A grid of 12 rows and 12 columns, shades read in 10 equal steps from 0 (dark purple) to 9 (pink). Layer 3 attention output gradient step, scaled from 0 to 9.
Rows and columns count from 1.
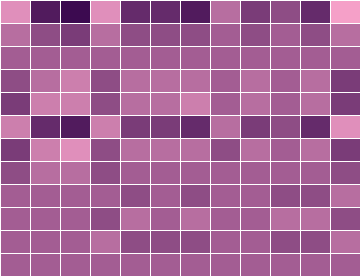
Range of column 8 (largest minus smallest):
2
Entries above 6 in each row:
3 0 0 1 3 3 2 0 0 0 0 0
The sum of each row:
46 55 60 64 65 48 64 59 57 62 57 60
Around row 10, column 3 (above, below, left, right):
5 5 5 4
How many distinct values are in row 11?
3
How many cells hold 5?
56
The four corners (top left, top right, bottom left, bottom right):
8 9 5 5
